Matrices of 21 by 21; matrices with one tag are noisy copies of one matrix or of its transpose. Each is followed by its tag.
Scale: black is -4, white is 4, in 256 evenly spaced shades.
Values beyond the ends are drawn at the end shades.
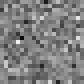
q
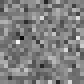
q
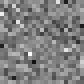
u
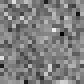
u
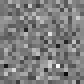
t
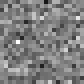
q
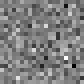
t
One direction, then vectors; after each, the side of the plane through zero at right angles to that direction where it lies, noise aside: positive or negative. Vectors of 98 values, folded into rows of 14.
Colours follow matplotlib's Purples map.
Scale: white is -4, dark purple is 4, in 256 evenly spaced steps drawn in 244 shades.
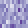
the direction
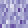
positive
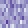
negative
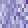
negative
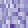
positive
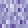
positive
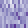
positive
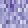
negative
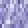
positive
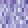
negative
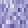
positive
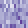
positive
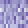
negative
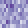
negative
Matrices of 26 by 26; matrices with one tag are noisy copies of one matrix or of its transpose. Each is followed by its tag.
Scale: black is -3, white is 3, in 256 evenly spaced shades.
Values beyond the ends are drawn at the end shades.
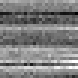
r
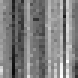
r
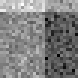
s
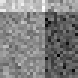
s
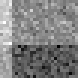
s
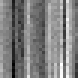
r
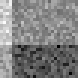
s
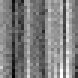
r
